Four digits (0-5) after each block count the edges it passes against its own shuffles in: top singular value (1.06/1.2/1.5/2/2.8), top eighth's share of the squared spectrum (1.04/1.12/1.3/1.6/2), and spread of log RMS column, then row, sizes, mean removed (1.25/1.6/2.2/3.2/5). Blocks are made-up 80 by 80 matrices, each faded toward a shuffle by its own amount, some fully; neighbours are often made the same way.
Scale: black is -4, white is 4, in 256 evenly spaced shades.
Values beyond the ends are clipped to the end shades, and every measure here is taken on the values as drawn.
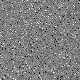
2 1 0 0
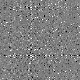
4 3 2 2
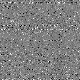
3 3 0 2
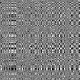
5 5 4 4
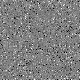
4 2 1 1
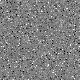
3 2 0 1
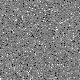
2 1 0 0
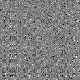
4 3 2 1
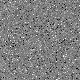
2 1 0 0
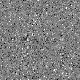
3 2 1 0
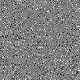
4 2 1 1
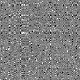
4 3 2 2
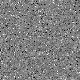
3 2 0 0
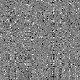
4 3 2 1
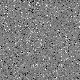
2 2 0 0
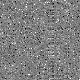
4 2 1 1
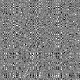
5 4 3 2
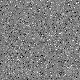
2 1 0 0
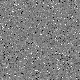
1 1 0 0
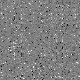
3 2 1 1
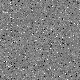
1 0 0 0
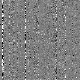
3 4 3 0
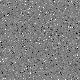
1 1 0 0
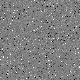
2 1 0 0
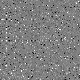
3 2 0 1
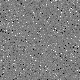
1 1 0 0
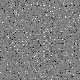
3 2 1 1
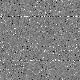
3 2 0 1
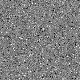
2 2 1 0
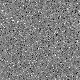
0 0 0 0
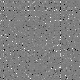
4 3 1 1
